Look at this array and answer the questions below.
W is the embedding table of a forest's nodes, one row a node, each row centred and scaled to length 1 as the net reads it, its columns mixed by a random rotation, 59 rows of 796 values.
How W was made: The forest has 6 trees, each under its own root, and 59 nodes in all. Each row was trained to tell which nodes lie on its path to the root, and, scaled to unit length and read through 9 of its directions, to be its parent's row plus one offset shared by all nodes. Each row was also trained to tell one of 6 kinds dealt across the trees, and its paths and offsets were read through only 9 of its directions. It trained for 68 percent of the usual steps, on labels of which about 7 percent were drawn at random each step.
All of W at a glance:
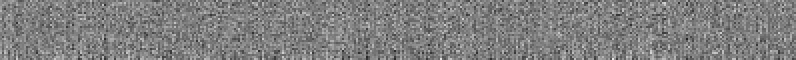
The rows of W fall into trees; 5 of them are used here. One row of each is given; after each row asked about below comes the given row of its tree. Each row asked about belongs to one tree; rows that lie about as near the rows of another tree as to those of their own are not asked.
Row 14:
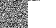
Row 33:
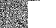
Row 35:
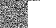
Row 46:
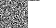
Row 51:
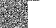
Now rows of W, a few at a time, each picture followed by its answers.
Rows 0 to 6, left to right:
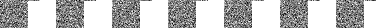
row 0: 46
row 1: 14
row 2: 51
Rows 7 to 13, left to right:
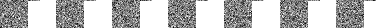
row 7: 14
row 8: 46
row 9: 33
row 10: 51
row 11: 46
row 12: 35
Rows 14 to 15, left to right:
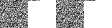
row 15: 46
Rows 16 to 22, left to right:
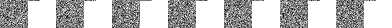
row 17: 14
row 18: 46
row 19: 46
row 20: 14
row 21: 51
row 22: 35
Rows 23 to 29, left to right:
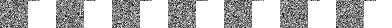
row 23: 14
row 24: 46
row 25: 33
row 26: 35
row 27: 14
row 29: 14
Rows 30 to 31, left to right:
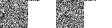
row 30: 51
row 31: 14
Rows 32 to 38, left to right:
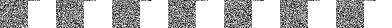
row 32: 14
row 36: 51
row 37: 33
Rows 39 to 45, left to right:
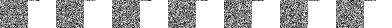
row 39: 51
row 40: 46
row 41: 51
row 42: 51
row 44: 46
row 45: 14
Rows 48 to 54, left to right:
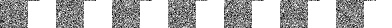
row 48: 46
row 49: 14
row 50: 51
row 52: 51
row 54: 14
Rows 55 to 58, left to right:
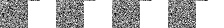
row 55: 51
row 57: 51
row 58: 51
